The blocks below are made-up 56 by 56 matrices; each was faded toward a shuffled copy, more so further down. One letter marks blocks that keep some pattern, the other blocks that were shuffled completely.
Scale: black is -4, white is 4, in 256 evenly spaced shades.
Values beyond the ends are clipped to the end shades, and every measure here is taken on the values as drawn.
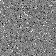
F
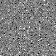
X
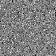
X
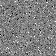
F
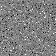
F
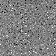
X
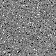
F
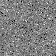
F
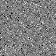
X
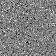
F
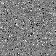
X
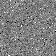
F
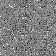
X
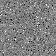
X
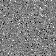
X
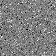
F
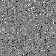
X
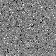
X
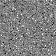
F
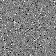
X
